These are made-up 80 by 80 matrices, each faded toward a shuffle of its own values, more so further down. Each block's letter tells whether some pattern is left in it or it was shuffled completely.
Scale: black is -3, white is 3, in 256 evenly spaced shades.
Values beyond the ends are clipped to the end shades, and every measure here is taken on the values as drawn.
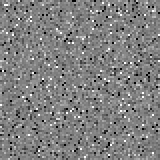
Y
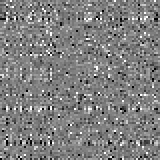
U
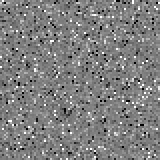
Y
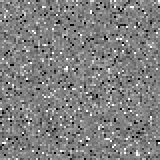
Y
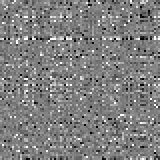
U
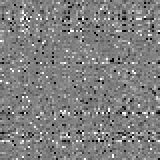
U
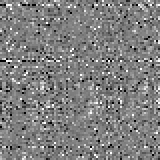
U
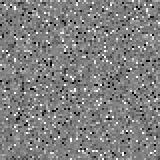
Y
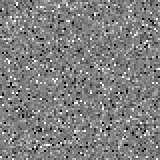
Y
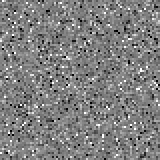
Y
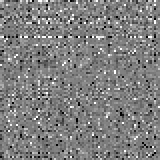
U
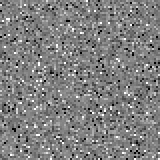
Y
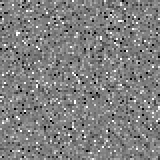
Y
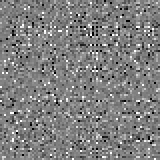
U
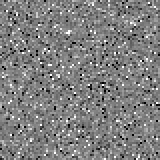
Y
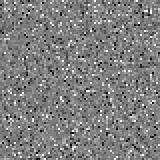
Y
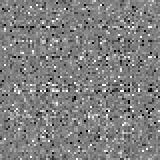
U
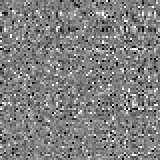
U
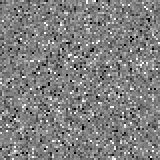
Y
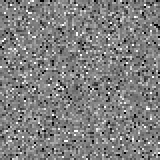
Y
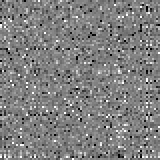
U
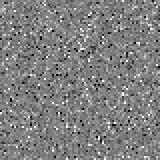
Y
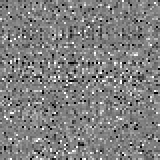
U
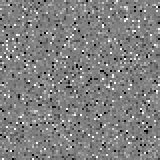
Y
